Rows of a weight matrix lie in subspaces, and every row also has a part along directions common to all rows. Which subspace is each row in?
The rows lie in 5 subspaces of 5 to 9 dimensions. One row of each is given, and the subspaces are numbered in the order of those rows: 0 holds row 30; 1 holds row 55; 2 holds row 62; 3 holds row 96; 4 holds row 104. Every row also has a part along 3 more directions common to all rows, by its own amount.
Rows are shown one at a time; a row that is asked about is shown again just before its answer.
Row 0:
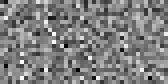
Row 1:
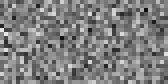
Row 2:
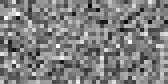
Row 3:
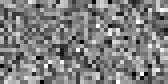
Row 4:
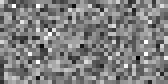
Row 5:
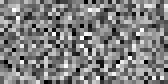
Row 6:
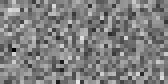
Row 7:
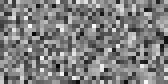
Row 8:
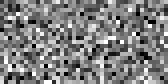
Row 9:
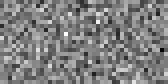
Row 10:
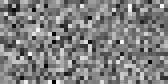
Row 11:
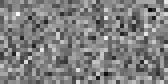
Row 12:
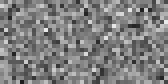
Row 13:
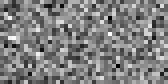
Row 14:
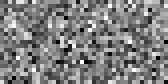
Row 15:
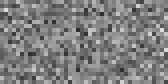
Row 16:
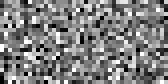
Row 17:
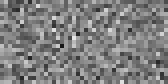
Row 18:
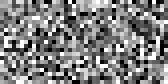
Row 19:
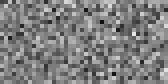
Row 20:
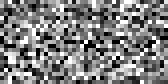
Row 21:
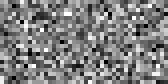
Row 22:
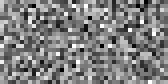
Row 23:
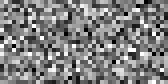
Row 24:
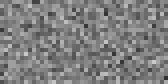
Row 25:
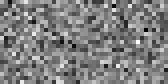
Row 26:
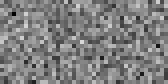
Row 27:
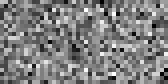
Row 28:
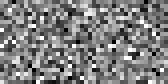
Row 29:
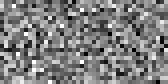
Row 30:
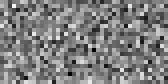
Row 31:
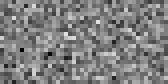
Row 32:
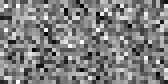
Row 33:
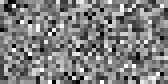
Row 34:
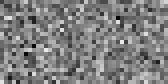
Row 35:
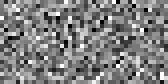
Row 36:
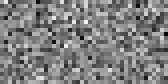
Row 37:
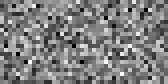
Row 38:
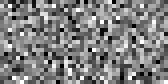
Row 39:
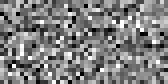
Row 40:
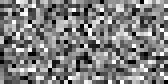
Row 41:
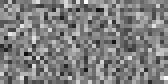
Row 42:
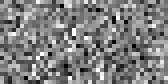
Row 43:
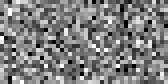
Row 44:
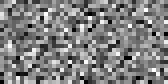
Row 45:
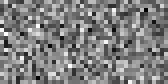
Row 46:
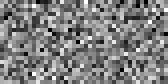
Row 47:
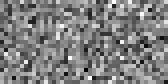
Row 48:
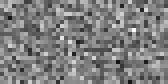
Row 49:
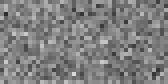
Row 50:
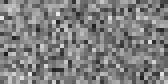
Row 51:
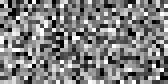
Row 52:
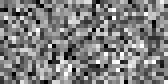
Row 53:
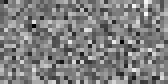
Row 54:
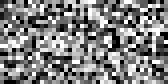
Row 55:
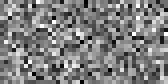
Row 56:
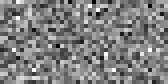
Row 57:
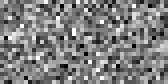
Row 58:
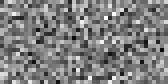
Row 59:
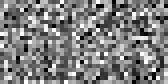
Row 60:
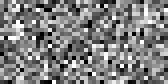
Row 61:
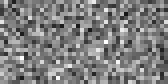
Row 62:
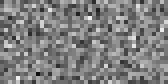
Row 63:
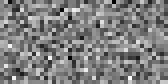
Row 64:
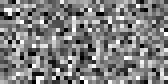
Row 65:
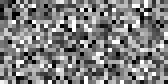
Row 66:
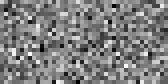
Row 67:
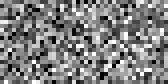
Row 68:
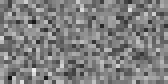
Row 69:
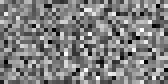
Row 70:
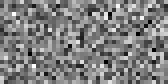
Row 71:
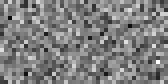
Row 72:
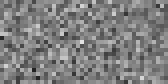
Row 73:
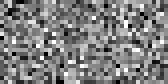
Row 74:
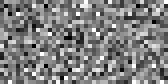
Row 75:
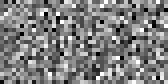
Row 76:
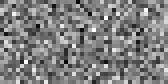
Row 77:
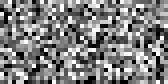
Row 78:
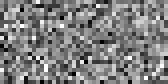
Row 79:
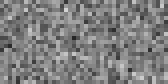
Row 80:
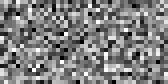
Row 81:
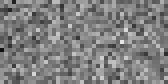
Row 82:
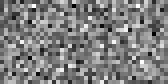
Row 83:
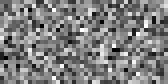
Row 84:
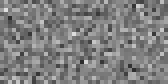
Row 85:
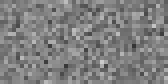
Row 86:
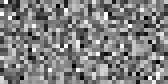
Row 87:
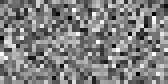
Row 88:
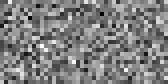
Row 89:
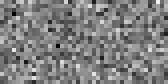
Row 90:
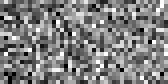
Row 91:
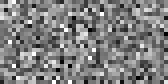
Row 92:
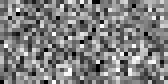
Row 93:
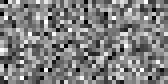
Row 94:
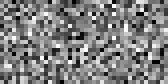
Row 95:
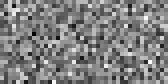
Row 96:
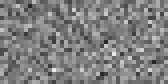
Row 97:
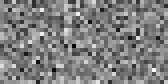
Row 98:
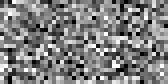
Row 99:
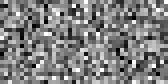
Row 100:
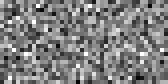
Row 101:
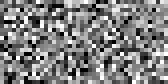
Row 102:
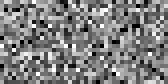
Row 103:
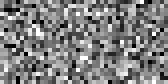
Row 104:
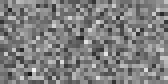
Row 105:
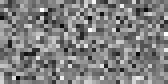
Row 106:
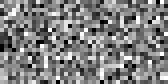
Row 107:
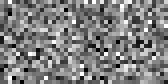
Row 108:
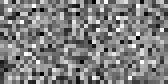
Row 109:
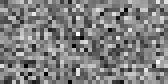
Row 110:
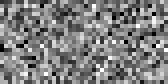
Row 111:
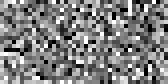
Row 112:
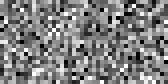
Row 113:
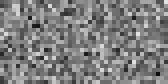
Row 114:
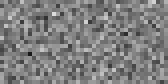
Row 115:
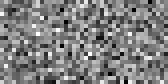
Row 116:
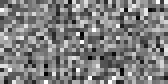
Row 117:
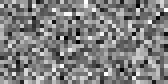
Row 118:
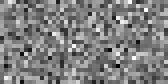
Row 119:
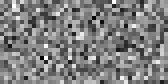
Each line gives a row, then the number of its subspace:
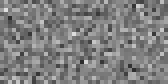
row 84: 2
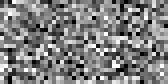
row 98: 0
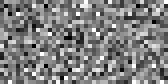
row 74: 1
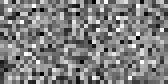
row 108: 2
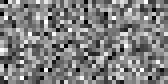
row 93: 1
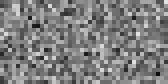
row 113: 1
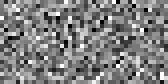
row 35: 3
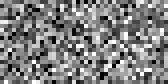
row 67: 3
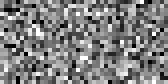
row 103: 2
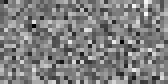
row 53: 2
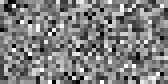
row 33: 0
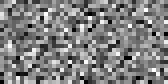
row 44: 2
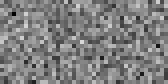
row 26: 4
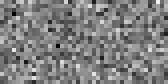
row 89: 4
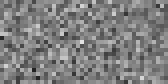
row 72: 4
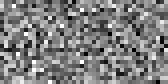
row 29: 0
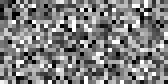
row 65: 2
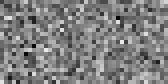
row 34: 1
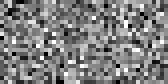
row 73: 0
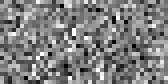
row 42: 3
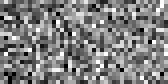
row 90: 3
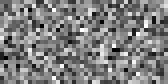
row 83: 1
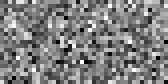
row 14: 2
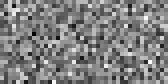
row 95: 0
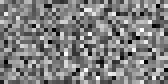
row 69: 3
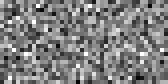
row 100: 4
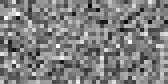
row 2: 4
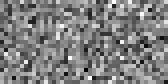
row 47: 0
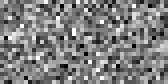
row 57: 3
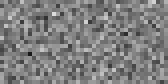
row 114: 1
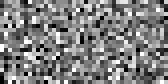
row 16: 1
